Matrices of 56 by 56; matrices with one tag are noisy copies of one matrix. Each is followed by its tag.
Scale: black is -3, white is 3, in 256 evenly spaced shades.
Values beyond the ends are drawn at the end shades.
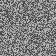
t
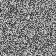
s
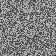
s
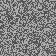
t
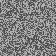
s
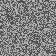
t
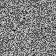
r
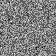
t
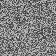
r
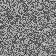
t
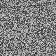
r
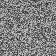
r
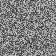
s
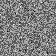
t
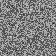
s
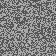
r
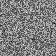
s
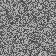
t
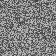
r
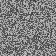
s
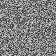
r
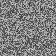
s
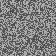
s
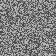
t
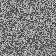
s
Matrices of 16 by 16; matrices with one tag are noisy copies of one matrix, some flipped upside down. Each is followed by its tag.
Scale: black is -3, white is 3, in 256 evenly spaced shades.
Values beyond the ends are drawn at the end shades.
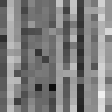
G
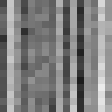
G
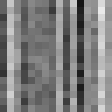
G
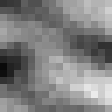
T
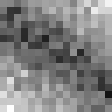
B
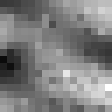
T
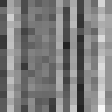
G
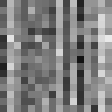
G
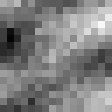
T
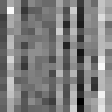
G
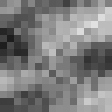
T
